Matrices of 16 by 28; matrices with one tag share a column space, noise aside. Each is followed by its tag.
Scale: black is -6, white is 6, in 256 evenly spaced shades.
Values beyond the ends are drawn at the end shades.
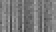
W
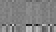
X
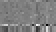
X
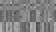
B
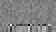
X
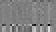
X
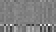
X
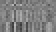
B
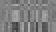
B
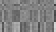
B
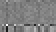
X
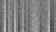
W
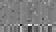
X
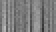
W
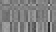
B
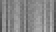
W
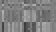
B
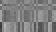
B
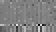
X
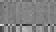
X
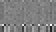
X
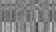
B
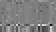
X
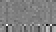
X
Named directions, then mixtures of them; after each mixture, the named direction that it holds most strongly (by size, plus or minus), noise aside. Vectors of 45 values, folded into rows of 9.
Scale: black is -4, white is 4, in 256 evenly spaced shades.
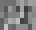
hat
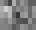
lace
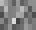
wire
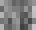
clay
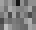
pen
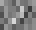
wire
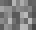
clay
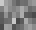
wire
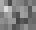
lace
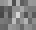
lace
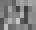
hat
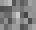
lace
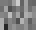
pen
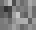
lace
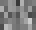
pen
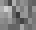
lace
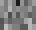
pen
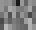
pen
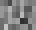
hat
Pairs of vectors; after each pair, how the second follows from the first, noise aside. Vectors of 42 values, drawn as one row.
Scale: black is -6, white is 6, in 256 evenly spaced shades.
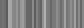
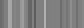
partly zeroed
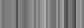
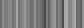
negated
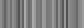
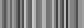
scaled up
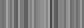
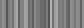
negated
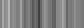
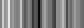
scaled up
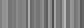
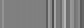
partly zeroed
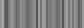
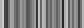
scaled up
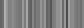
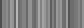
shuffled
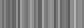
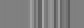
partly zeroed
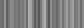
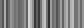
scaled up
